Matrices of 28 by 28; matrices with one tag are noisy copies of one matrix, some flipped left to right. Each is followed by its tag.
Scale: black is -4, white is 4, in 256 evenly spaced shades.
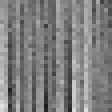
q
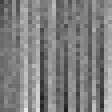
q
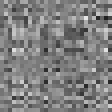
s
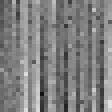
q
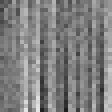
q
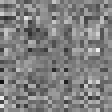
s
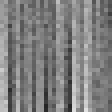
q
